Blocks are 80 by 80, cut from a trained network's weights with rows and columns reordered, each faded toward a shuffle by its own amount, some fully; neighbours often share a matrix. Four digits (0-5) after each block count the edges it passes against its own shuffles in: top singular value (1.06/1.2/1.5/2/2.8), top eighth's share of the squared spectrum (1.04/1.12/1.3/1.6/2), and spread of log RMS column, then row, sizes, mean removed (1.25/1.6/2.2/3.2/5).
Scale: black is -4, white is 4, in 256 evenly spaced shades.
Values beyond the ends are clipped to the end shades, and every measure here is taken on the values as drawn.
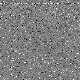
2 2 0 1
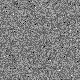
0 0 0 0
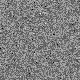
0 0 0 0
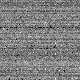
4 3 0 2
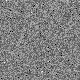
0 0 0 0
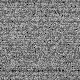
3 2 0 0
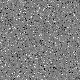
0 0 0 0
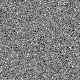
0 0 0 0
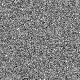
1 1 0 0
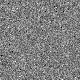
1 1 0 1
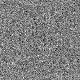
1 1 0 1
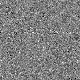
2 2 0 1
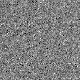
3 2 0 1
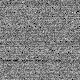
3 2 0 1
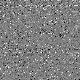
3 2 0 2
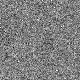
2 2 0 1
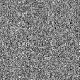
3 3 1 2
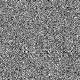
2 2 0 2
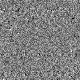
3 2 0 2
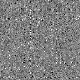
3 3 2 1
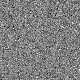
1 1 0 0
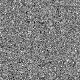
2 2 1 1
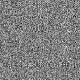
3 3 1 2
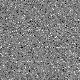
2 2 0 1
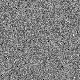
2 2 0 0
